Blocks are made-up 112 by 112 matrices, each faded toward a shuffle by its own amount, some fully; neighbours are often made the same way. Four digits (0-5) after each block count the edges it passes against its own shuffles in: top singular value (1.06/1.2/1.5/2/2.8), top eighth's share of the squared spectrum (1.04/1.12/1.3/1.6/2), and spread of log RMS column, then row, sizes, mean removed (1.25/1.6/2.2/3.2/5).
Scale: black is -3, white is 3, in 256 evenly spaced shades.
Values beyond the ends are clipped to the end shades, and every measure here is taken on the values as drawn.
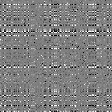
5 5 4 4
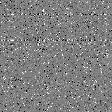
4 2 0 1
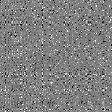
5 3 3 2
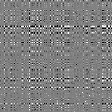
5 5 4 4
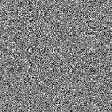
4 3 2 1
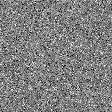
1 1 0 0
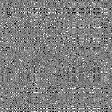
5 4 2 3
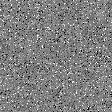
3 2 1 1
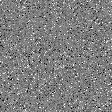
2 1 0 0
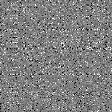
4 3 1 2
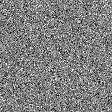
2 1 0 0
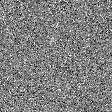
0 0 0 0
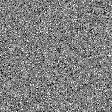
3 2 0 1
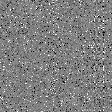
3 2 1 0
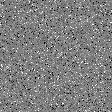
0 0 0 0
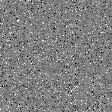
2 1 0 0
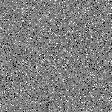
3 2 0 0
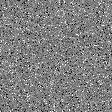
0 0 0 0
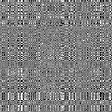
5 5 4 4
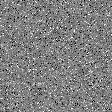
2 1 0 0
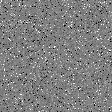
2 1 0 0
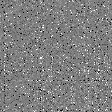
3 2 2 1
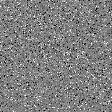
3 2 1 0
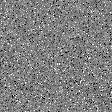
2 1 0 0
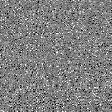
4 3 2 2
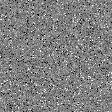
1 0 2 0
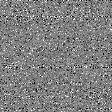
1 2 1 3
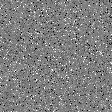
0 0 0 0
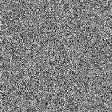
4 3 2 1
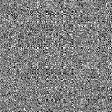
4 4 3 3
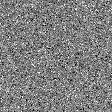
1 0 0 0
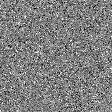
2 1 0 0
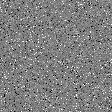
2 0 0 0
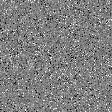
3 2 1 0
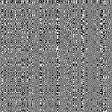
5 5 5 3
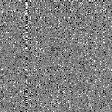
4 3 3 2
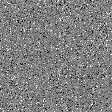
2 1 1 0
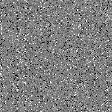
4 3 2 1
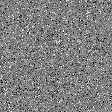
2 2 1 0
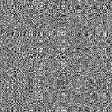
5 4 3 3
